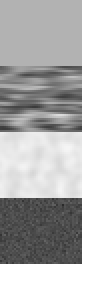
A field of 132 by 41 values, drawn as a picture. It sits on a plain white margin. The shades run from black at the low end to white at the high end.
It is made of 4 by 1 panels. Panel 1,1: high, flat. Panel 2,1: middling, streaked across, strong in contrast. Panel 3,1: very high, blotchy, faint in contrast. Panel 4,1: low, fine-grained, faint in contrast.
